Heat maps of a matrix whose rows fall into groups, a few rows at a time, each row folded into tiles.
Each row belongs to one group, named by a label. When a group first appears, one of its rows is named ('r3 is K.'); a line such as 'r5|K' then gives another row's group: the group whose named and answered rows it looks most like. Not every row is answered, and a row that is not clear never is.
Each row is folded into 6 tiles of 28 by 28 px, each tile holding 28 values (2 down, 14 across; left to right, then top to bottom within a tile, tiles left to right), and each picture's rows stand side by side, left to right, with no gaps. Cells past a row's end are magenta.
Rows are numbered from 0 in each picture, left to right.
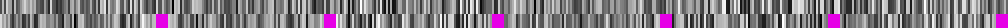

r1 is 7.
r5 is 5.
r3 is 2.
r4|2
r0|7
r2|7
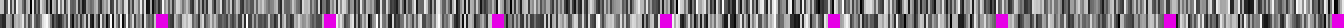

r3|5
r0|2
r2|7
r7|2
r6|7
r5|7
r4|7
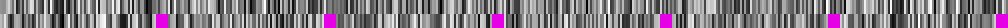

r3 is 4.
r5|7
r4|4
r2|5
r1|4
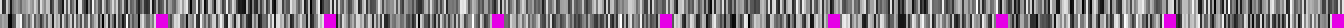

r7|2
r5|7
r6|5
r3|2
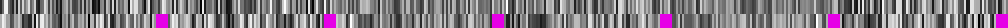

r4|5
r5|5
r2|7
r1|7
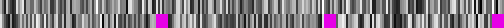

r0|4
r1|2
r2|7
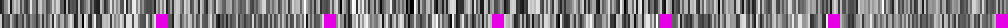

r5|4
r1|2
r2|4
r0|5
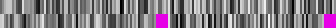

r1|4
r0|7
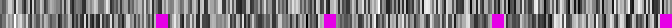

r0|2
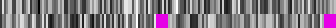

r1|7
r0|2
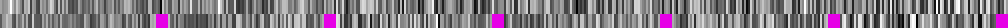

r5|7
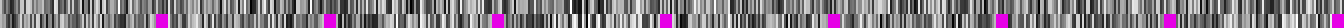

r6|2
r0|4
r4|4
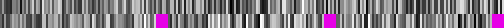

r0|5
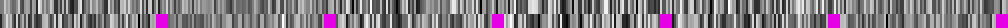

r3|7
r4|2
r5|7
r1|5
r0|2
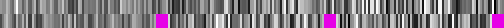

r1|5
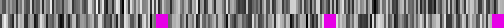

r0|7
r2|7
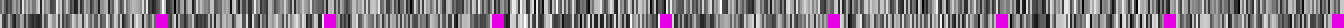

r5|4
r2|4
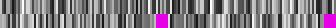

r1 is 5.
